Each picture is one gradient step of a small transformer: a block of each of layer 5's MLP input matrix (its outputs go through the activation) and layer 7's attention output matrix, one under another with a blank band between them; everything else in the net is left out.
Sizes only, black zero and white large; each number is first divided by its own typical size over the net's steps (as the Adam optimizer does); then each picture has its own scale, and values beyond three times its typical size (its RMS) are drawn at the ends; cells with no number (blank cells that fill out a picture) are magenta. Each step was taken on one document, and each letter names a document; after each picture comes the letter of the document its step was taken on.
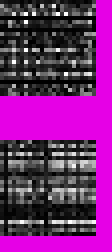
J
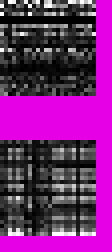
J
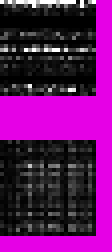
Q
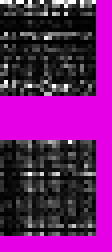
Q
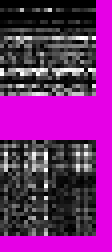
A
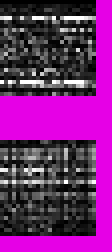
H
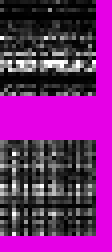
A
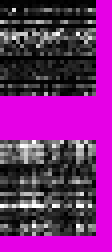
H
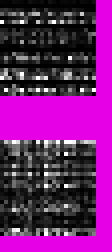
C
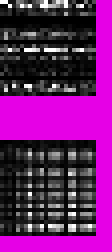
Q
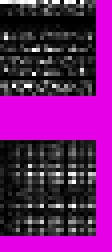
Q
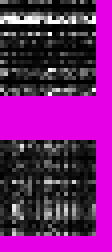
C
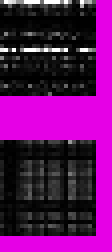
Q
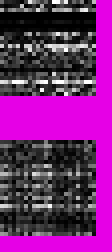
A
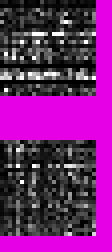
C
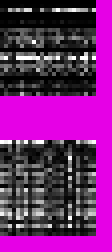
A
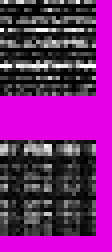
H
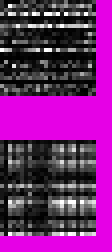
J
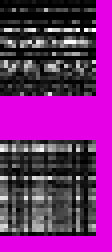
H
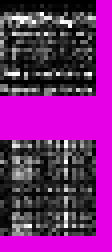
C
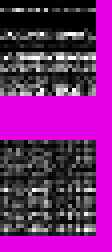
A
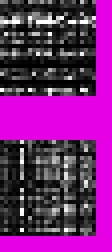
C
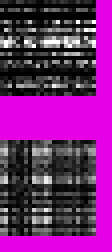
H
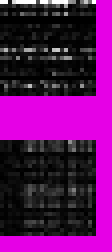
Q
